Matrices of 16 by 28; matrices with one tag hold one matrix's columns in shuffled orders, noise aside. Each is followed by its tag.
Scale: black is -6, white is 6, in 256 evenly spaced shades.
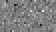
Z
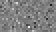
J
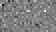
Z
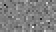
J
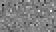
Z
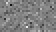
J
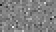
J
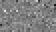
Z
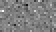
Z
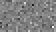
J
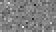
J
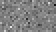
J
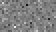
J
